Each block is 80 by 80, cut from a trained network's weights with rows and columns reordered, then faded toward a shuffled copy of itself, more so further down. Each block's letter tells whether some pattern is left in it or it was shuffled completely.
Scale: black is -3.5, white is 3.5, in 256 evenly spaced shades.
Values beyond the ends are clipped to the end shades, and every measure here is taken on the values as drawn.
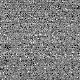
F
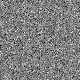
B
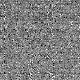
F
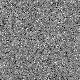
B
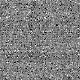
F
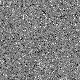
B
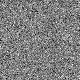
B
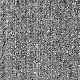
F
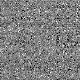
F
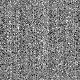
F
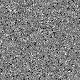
B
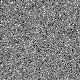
B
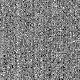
F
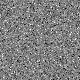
B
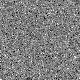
B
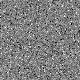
B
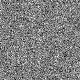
F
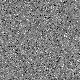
B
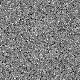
B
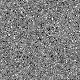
B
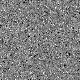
B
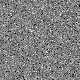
B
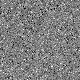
B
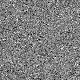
B
